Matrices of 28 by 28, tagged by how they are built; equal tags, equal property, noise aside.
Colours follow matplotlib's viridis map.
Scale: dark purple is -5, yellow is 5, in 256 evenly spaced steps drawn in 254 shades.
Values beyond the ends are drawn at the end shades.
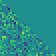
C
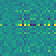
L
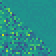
C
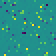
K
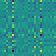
L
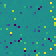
K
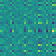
L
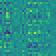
L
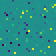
K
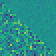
C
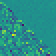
C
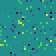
K
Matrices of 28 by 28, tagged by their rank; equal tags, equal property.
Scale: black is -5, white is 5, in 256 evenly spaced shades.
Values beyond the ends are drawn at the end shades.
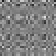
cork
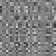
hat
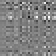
hat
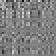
hat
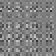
cork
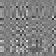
hat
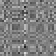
hat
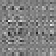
hat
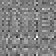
hat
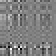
cork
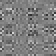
hat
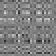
cork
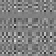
cork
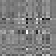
cork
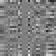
hat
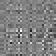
hat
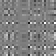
cork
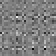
hat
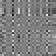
cork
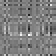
cork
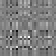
cork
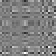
cork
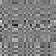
cork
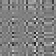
cork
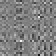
hat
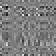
hat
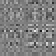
hat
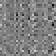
hat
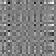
cork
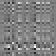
cork
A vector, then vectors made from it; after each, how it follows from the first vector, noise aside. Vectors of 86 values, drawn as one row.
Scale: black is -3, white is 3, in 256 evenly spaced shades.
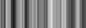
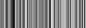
sign-scrambled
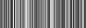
sign-scrambled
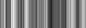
negated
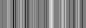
partly zeroed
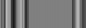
partly zeroed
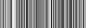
sign-scrambled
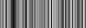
sign-scrambled
